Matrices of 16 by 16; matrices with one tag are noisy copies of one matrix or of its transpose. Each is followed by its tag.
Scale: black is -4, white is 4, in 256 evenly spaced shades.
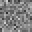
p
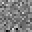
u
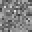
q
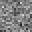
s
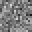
q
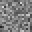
s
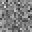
u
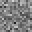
u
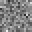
p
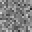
u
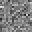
p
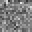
p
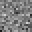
s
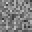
s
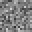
q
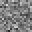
u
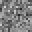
q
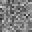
p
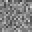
p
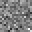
u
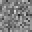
q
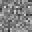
q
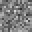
q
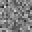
u
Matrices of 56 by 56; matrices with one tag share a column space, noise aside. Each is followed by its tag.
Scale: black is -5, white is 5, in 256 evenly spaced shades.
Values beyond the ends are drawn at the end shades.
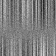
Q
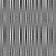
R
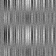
R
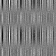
R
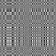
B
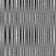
R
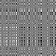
B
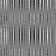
R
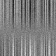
Q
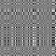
B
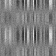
R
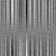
Q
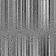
Q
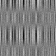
R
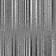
Q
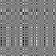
B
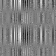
R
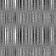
R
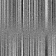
Q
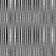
R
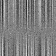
Q
